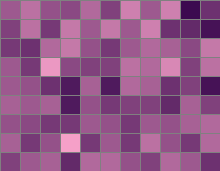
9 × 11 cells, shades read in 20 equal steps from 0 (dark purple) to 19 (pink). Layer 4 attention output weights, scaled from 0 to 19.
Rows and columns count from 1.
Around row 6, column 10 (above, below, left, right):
7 11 4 7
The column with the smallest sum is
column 10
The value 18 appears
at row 4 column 3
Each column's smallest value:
6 5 5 2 6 2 6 7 4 0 1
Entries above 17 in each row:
0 0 0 1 0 0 0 1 0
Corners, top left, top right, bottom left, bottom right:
10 5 7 5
